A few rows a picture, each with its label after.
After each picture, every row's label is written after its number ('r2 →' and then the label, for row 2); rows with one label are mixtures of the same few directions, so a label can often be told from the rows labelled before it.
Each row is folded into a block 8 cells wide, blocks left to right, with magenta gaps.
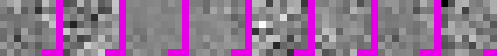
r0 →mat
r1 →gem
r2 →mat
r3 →mat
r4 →gem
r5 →mat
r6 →mat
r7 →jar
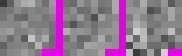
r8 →jar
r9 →gem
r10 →mat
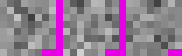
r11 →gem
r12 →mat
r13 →jar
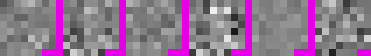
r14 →jar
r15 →mat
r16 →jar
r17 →mat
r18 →jar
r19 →mat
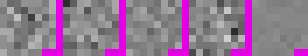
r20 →gem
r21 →jar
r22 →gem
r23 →mat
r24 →jar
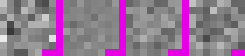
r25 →jar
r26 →gem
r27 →jar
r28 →jar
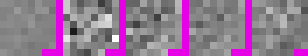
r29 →gem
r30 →jar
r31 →gem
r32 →gem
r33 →gem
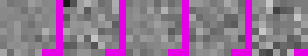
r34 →mat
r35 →jar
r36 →mat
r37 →jar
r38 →mat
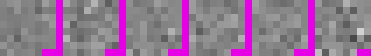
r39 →mat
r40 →jar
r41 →mat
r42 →jar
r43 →jar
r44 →mat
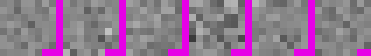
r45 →gem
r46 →mat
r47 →gem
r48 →jar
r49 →jar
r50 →gem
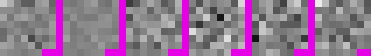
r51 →jar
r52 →jar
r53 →jar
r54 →gem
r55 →jar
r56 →jar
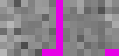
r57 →gem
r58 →mat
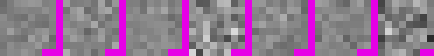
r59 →jar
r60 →gem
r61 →mat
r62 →mat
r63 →gem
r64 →jar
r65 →jar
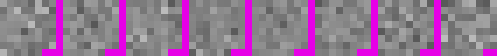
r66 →gem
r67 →gem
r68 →mat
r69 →mat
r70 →gem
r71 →jar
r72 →gem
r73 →jar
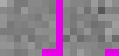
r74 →jar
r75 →mat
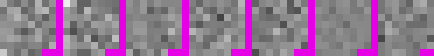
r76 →gem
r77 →jar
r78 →mat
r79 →gem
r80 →gem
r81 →gem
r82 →jar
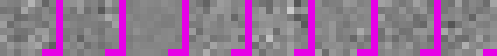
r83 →jar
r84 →mat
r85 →jar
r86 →mat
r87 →mat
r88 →mat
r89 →jar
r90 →gem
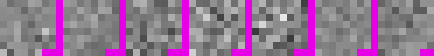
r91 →mat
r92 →gem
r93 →mat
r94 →gem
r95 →gem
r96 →gem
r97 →gem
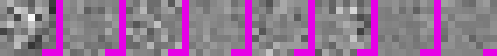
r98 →gem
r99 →mat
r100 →gem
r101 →mat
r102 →mat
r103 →mat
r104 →mat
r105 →jar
